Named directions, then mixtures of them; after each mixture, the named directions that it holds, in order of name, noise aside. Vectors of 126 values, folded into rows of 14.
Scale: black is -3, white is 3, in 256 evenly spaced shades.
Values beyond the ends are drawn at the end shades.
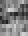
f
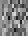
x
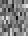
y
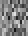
x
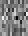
x, y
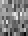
f, y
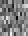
y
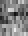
f, x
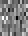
x, y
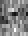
f, x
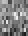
f, y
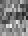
f, x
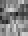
f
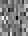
x, y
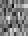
x, y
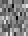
y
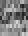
f, x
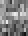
f, y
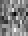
f, x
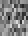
f, x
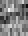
f, y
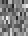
y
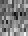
f, y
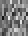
x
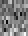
f, y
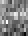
f, y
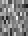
y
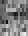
f, y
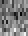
f, y
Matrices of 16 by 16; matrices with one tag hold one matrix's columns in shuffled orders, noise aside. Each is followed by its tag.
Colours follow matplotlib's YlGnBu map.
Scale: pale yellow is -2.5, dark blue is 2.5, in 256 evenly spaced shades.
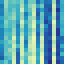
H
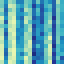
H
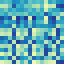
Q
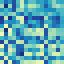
Q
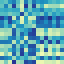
Q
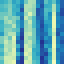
H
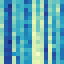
H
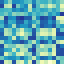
Q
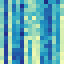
H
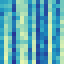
H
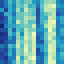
H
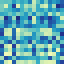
Q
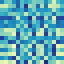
Q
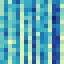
H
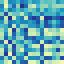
Q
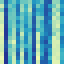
H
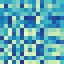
Q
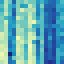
H
